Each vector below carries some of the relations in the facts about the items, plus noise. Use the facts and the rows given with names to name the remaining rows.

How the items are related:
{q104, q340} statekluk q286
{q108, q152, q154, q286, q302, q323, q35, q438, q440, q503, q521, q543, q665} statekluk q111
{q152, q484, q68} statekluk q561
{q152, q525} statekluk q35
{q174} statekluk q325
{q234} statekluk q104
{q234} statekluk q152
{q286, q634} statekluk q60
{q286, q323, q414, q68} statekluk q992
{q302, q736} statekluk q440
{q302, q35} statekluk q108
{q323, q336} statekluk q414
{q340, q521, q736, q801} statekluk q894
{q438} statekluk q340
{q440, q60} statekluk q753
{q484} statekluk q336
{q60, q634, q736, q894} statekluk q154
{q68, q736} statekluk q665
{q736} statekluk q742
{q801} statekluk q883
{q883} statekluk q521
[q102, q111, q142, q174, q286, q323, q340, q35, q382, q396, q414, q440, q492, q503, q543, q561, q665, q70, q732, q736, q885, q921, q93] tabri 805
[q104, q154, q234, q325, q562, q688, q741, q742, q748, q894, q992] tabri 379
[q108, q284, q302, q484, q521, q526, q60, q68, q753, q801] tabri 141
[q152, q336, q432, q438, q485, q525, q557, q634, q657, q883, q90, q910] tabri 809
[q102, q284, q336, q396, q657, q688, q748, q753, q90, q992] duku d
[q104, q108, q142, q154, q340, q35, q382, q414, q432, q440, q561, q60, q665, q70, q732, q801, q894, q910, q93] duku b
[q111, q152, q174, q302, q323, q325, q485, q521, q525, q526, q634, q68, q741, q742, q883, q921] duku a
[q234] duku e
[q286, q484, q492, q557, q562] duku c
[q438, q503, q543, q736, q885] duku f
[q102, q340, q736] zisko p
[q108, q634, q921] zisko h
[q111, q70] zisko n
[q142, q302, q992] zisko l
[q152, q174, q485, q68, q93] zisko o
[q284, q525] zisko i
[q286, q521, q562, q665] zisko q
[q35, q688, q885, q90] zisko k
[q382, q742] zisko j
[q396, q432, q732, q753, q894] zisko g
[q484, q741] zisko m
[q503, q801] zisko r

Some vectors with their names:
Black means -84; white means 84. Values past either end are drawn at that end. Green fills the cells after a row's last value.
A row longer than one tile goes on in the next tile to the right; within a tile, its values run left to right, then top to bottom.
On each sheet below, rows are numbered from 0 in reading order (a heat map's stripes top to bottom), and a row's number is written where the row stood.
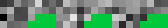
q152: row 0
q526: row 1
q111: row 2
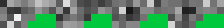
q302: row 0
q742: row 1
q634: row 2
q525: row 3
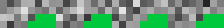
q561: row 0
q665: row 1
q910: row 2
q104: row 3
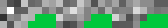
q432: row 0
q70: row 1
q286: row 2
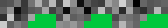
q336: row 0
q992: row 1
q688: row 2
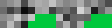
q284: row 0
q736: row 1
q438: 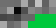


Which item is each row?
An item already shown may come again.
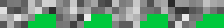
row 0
q484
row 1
q174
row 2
q142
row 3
q302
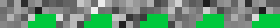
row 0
q396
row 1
q108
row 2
q111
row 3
q562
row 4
q396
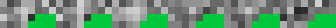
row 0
q35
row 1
q440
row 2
q732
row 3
q543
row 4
q503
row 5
q883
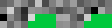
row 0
q485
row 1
q102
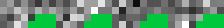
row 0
q894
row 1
q801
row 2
q234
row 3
q753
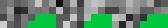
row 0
q525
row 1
q68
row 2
q111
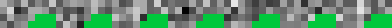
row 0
q557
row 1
q521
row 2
q35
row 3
q438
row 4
q742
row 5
q396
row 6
q340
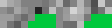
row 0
q885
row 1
q382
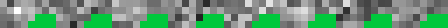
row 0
q93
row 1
q323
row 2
q492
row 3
q154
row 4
q60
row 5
q732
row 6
q742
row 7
q921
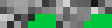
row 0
q111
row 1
q562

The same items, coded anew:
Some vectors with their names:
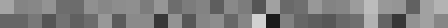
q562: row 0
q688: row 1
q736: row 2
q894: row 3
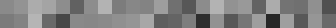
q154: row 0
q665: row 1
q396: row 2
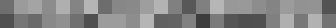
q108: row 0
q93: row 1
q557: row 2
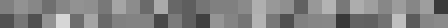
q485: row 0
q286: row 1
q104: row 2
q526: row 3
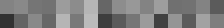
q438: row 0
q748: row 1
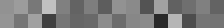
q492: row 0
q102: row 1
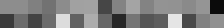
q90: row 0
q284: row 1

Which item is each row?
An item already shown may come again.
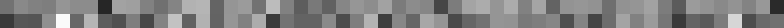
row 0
q336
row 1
q525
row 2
q492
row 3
q992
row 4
q60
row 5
q634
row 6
q68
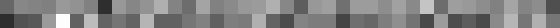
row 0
q336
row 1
q234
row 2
q732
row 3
q108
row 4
q557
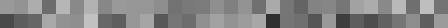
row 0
q432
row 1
q742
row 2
q921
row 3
q801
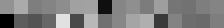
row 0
q753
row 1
q111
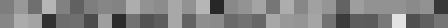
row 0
q921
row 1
q302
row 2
q910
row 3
q68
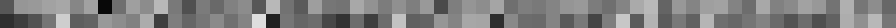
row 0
q484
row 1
q323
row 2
q543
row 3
q521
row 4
q111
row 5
q525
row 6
q234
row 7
q883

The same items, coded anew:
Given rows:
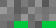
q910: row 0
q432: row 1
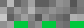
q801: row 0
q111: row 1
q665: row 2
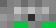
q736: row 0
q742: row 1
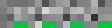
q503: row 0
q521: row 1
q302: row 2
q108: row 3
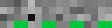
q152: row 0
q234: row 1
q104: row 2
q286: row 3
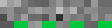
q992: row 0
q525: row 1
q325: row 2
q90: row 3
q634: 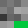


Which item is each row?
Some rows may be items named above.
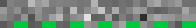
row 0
q557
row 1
q992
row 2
q492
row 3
q284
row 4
q883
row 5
q894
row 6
q396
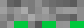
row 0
q323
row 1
q102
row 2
q525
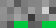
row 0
q732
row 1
q562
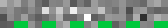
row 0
q992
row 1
q921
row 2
q526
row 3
q484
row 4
q336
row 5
q894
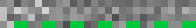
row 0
q68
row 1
q753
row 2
q732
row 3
q557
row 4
q883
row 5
q438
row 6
q174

